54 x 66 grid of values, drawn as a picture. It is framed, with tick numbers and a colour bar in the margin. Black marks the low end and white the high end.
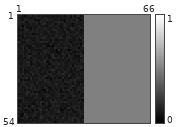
The table splits into one row of 2 panels. Panel 1,1: very low, fine-grained, faint in contrast. Panel 1,2: middling, flat.
